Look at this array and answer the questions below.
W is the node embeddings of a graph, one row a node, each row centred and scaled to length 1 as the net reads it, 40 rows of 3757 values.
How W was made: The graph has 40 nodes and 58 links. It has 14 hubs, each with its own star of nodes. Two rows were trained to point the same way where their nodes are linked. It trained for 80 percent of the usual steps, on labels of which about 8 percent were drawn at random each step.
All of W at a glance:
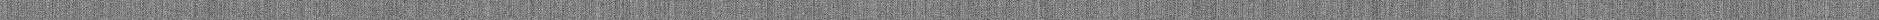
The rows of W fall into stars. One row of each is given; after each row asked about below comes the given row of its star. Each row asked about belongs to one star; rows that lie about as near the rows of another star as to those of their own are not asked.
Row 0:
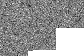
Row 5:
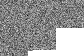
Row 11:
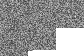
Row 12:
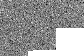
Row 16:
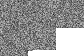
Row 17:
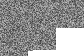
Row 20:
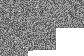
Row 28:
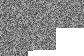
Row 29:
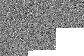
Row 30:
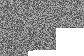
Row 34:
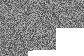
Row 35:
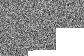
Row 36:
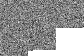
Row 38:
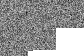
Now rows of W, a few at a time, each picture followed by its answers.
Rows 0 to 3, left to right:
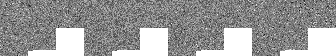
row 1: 36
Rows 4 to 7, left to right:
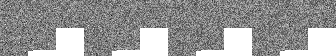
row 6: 12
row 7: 38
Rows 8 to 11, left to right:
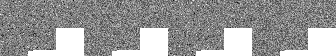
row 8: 12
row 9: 35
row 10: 34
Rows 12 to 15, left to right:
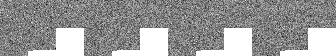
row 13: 20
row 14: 30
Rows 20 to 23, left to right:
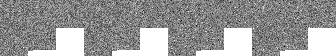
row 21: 28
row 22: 29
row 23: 17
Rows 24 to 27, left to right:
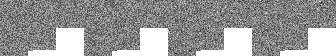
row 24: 29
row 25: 0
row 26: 11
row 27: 17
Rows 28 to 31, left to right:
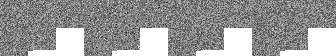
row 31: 20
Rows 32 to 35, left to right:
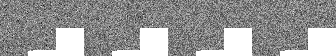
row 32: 30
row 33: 34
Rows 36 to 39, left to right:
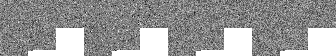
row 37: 5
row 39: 16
